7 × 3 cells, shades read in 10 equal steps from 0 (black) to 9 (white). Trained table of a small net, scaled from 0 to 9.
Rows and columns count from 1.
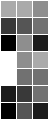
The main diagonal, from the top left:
6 3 1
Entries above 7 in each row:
0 0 0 1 1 0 0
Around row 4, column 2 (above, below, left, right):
5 4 9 6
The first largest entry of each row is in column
1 3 2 1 1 3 2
